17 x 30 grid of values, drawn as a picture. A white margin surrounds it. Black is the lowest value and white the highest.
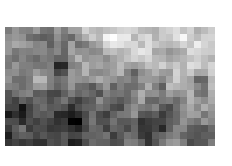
Slope: up to the top right. Stripes: none. Average level on the scale: 50%. Ninth with the lowest average: bottom left. Odd rows or columns: none.
